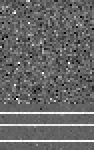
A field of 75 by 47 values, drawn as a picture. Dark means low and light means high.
Most values sit low, with a long tail of high ones. A horizontal seam about 70% of the way down splits the table, and the bottom part is calmer. Rows 57, 63 and 71 differ from the rows beside them.
